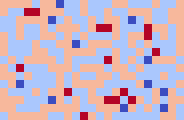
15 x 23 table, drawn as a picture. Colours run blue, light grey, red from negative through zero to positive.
No overall slope runs across the table. Neither half mirrors the other. No seam splits the table. No row or column stands out. There are no regular stripes.
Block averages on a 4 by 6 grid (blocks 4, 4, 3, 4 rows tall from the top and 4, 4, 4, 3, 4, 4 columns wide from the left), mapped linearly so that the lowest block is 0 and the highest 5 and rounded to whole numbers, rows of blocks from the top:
332413 / 132323 / 213310 / 324511
